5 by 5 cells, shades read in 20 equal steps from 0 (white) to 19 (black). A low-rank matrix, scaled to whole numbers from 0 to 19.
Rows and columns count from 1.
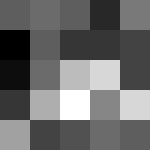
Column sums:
71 54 45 54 53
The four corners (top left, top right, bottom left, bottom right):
12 10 7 12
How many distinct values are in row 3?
5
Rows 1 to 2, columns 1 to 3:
12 11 12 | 19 12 15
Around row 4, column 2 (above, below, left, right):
11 14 15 0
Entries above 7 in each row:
5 5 3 2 4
